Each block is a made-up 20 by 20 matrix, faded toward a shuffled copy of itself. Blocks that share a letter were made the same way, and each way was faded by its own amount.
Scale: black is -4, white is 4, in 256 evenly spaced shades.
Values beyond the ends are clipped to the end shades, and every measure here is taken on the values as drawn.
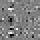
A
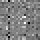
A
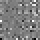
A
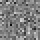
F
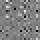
A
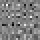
A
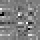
A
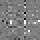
A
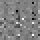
A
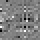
A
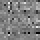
A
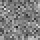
F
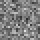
F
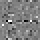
A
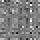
A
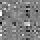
A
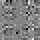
A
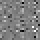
A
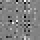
A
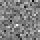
F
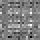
A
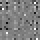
A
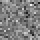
F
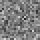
F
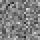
F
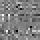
A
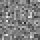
F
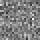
F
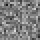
F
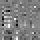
A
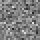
F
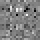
A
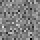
F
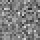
F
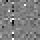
A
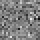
F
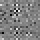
A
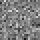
F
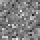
F
